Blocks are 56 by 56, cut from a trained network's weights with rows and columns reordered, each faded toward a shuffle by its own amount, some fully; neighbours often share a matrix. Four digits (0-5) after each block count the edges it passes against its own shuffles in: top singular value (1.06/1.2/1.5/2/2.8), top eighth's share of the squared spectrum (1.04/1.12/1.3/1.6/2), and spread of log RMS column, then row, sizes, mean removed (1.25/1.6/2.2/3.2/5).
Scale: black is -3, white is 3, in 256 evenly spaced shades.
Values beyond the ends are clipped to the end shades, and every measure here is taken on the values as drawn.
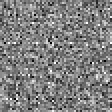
2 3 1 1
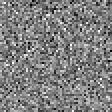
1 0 0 0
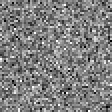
0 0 0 0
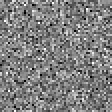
2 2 0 0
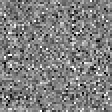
2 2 1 1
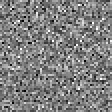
0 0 0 0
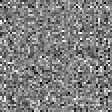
3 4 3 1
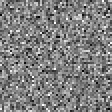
2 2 1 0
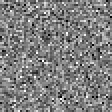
0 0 0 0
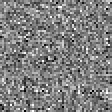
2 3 1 0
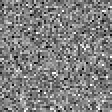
0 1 0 0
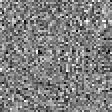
3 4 2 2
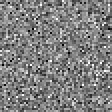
0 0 0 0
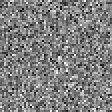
1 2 0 0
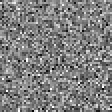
0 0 0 0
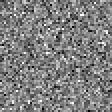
0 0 0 0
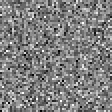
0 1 0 0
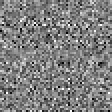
3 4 1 3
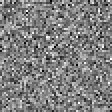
2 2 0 1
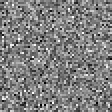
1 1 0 0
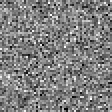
1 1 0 0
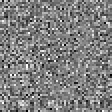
3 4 1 2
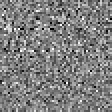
3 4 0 2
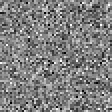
2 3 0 1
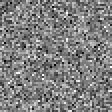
1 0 0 0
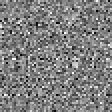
3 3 0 2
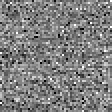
1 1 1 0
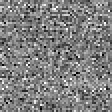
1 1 1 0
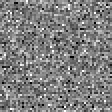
1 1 0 0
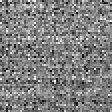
2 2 2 1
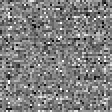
2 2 2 0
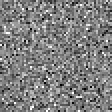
1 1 0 0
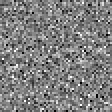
2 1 0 0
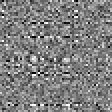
4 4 2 3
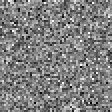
1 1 0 0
